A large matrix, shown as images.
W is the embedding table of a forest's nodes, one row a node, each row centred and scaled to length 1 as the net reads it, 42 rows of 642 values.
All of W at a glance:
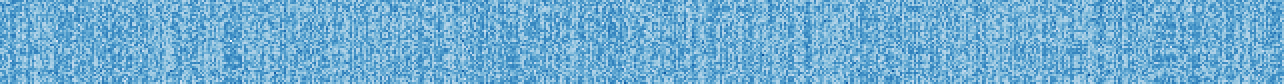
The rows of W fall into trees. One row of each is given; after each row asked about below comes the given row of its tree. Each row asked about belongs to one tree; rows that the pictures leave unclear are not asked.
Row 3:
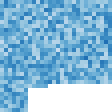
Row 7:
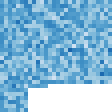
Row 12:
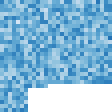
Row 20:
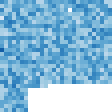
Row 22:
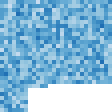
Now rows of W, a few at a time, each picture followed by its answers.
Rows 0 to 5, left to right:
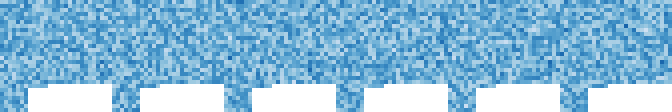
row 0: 7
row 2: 20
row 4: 3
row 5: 3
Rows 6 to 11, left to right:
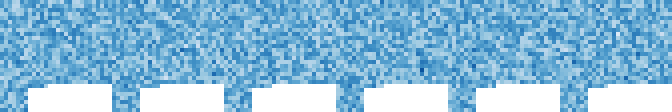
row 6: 12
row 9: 20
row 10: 20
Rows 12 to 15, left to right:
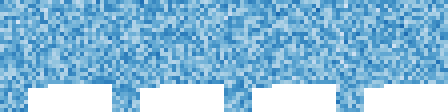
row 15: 22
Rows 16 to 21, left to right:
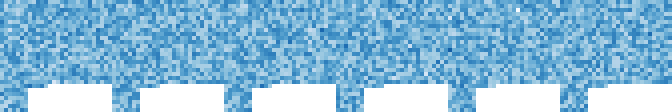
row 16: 12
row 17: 12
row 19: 7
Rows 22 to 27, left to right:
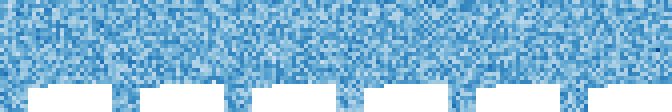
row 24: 22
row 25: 22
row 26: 22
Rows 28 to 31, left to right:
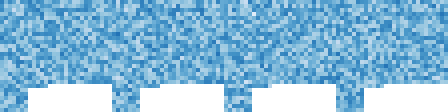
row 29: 12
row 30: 12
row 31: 3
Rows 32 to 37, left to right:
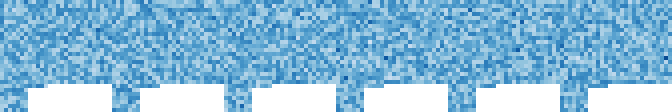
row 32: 12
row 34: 22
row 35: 7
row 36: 3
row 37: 7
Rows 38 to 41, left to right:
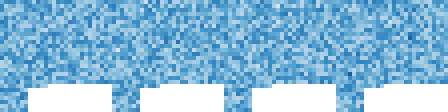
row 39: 12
